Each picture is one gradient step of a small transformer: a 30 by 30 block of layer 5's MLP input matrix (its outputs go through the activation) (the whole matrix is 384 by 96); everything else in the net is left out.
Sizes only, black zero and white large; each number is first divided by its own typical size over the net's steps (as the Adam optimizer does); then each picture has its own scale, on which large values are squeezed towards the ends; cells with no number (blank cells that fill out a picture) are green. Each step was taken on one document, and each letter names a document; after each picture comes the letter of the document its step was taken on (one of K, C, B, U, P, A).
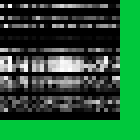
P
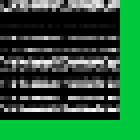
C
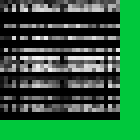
C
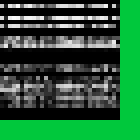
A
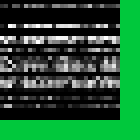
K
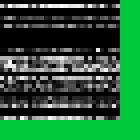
P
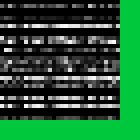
K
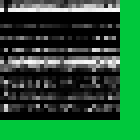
C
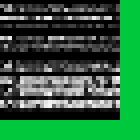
A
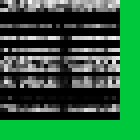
C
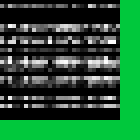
K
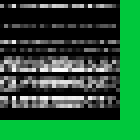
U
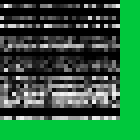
A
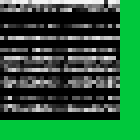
C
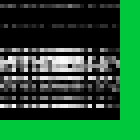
P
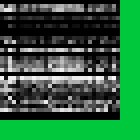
U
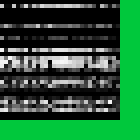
U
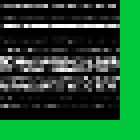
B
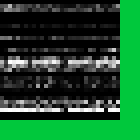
B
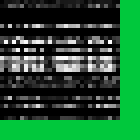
K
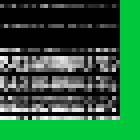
U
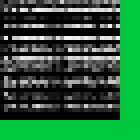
C
